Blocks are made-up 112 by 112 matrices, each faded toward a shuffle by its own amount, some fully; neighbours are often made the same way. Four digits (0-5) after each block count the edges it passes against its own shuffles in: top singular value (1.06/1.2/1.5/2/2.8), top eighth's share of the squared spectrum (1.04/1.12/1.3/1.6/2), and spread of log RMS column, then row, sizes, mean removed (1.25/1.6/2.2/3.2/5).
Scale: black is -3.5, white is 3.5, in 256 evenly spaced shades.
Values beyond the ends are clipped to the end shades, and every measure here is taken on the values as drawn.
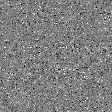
1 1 0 2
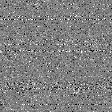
2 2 0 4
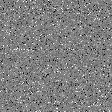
1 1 0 1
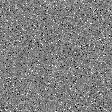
0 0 0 0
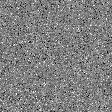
0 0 0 1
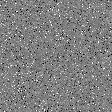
0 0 0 0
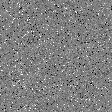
0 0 0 0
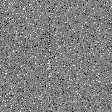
1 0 1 0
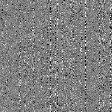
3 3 4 0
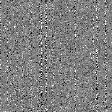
2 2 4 0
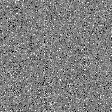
1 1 2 0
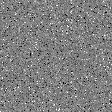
0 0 0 0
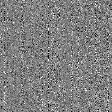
2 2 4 0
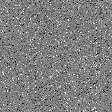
1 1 1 0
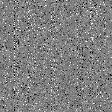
2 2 2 0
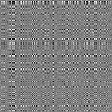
5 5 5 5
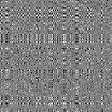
5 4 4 4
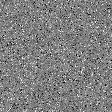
2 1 0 0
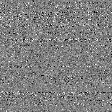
1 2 0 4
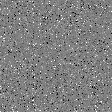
1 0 0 0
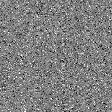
3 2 0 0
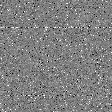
2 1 0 1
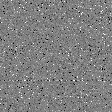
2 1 0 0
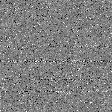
2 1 0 2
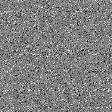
1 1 0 2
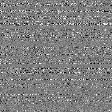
2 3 0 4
